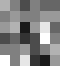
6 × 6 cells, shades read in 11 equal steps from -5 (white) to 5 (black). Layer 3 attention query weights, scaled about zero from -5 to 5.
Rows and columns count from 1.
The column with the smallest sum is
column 1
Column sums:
-6 -2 4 6 -5 -2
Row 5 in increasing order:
-2 -1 0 0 0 2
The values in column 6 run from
-2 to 1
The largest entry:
4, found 2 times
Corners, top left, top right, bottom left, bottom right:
-2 1 -5 -1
